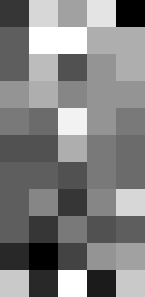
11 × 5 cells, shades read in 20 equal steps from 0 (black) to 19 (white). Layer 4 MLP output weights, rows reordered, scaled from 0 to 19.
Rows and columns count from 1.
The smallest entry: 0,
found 2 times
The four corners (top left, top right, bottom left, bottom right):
4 0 15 15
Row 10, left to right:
3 0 5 11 12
